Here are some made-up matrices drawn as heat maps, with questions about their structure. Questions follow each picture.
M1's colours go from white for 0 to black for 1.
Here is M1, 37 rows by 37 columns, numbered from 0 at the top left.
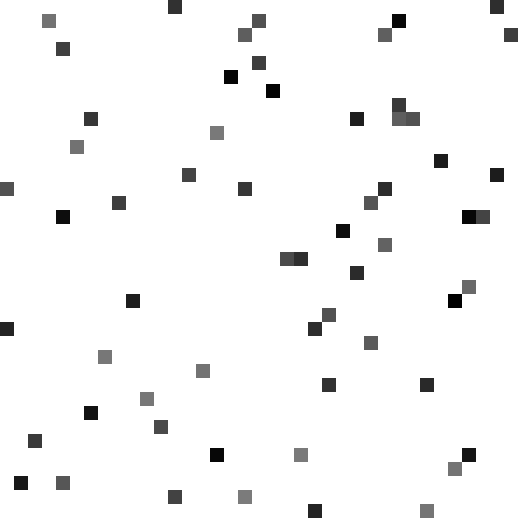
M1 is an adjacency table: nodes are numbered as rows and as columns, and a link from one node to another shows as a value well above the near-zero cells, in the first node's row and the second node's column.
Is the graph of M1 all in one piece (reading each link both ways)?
no
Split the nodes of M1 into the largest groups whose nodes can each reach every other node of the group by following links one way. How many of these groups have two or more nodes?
3
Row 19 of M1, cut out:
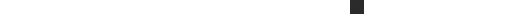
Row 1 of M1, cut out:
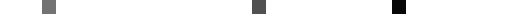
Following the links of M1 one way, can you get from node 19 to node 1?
no
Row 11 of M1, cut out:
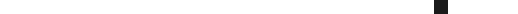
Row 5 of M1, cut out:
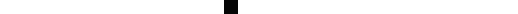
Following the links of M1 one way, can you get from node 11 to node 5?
no
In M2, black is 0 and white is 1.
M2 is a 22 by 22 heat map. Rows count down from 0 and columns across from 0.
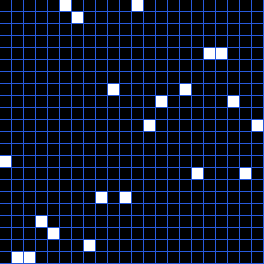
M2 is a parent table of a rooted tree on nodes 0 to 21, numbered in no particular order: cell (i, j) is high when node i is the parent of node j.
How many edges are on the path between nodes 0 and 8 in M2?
2
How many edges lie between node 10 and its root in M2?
2
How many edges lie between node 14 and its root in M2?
0
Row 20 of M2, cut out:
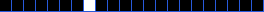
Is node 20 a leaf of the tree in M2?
no
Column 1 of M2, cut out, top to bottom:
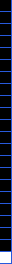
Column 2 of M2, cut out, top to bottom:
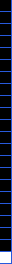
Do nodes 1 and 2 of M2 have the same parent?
yes
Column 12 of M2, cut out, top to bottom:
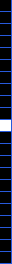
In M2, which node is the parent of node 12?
10
